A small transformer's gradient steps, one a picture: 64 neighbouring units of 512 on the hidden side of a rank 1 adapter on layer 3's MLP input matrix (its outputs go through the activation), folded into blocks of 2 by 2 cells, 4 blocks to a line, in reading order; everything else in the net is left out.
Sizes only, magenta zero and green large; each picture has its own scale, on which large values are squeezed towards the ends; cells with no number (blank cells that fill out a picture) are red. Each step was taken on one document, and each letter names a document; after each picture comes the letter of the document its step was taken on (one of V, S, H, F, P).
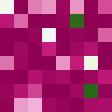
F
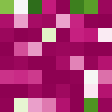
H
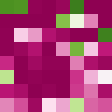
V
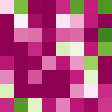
V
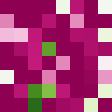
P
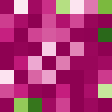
H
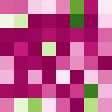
F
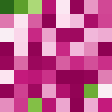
H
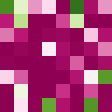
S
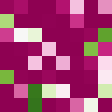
P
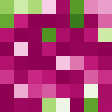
F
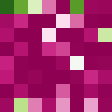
H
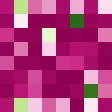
F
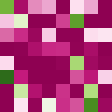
S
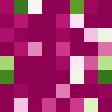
S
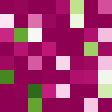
P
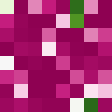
S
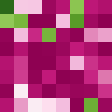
H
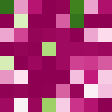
S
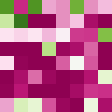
H
